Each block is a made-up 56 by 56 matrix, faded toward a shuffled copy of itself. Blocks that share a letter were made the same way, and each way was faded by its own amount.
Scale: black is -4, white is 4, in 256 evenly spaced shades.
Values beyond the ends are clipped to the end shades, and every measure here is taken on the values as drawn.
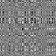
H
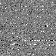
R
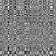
H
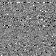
R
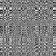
H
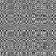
H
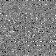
R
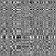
H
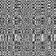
H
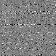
R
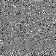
R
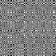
H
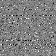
R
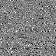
R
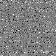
R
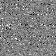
R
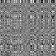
H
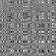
H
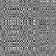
H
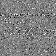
R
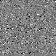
R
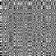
H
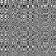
H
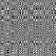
H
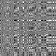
H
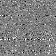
R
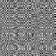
H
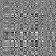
H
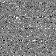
R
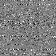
R
